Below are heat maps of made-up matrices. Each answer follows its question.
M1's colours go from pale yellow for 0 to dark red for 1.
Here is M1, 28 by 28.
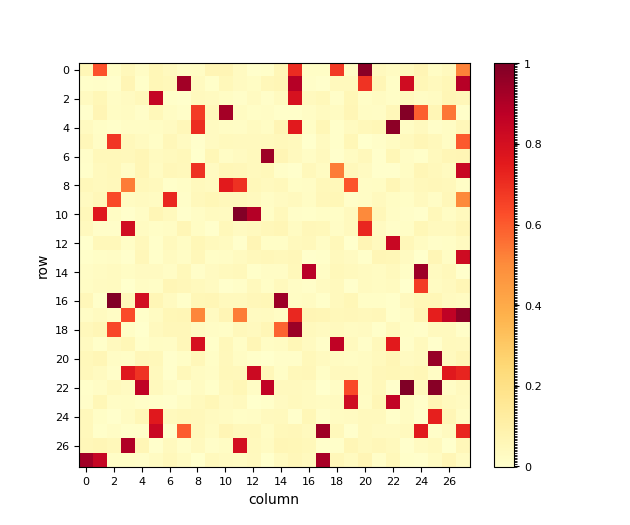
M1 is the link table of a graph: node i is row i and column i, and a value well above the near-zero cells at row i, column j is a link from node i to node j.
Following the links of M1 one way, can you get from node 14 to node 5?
yes
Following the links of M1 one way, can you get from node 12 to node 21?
no
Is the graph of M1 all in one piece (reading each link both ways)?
yes
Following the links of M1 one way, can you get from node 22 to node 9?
no
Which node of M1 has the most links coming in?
node 27
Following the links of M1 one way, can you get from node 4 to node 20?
yes
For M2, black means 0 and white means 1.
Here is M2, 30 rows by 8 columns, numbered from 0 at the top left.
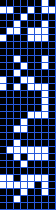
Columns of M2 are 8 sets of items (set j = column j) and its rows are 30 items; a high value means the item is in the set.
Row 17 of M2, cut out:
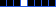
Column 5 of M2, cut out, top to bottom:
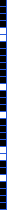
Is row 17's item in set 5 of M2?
no
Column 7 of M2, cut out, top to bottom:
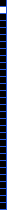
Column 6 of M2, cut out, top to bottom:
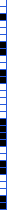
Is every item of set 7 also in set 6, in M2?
yes
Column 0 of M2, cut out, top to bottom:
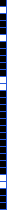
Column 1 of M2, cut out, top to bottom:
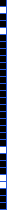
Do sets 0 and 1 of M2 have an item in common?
yes
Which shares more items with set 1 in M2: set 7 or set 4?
set 4
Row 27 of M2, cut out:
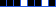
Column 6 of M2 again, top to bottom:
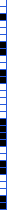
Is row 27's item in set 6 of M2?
yes
